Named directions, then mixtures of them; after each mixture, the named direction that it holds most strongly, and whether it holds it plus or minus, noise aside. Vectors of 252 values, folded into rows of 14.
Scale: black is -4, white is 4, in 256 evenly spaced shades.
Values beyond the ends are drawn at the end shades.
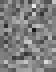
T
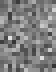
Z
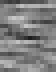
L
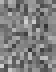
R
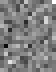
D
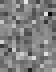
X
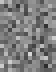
R, plus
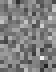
Z, plus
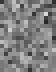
D, minus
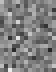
Z, minus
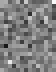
D, plus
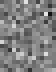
X, plus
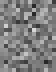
T, minus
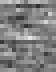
L, minus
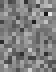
X, minus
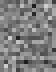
T, minus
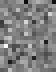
D, minus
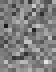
T, plus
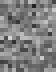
Z, plus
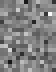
X, minus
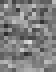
T, plus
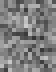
R, plus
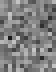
Z, minus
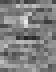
L, plus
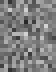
R, minus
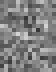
R, minus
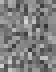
R, plus
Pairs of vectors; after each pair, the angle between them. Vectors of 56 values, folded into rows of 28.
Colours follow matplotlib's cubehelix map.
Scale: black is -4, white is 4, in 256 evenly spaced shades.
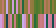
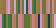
orthogonal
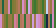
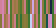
orthogonal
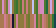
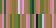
orthogonal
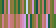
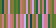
nearly parallel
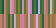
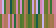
nearly opposite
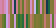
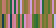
partly aligned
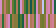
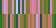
orthogonal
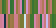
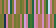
partly aligned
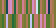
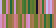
partly opposed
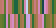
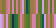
partly opposed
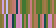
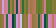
nearly parallel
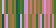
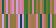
nearly opposite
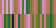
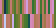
partly opposed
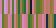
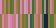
orthogonal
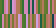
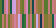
nearly parallel
